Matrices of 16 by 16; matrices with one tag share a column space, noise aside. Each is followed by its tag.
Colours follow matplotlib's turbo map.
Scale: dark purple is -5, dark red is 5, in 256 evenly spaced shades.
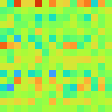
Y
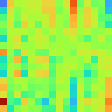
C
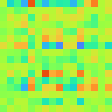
Y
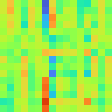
C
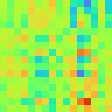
C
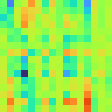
C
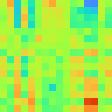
C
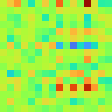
Y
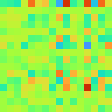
Y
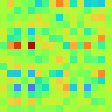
Y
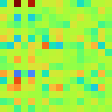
Y
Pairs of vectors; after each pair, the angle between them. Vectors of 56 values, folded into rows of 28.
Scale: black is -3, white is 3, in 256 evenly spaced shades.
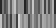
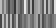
nearly opposite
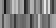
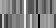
partly opposed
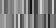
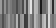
nearly opposite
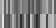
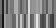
nearly opposite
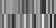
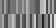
nearly opposite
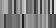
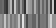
nearly opposite
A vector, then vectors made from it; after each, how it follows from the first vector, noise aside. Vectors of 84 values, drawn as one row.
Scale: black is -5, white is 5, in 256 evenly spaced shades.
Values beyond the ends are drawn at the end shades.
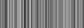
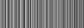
sign-scrambled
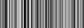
scaled up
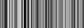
scaled up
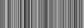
sign-scrambled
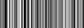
scaled up
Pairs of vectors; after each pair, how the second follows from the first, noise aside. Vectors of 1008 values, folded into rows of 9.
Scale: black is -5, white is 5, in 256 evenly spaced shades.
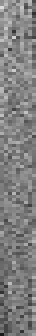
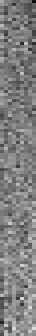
reversed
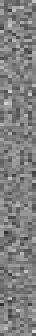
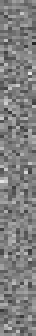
wrapped around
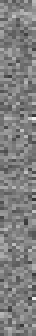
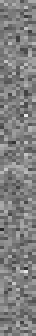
wrapped around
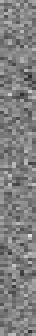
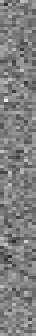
reversed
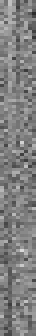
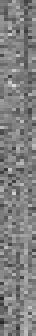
reversed
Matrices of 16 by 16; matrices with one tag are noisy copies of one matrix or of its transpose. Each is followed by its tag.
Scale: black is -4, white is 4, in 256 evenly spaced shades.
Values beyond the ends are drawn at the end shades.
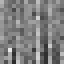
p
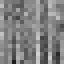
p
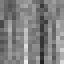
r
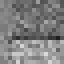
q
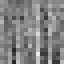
p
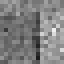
q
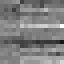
r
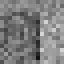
q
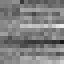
r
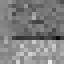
q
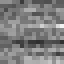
r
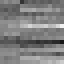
r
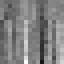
r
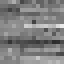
r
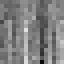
r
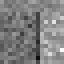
q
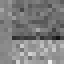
q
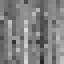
r
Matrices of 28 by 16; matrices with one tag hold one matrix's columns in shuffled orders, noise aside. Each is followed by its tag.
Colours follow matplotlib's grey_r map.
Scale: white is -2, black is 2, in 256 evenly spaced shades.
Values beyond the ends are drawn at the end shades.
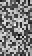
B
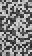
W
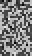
B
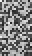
W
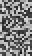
W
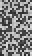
W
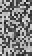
B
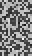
W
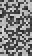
W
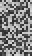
W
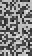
W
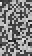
B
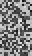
W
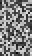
B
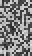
B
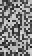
B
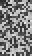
B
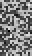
W
